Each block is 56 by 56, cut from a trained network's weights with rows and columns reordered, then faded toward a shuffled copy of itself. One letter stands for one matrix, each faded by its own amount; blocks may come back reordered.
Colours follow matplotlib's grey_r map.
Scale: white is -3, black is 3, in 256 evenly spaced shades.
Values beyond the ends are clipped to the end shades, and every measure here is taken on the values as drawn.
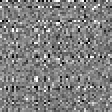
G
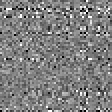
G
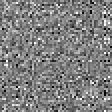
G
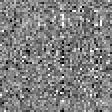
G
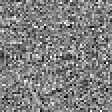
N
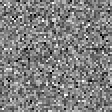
N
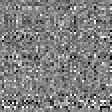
G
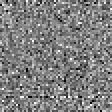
N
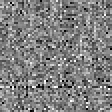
N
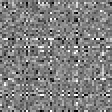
G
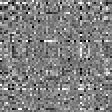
G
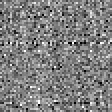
N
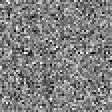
N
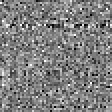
N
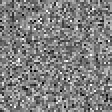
N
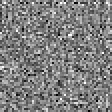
N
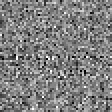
N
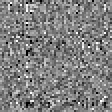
G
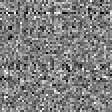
N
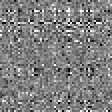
G
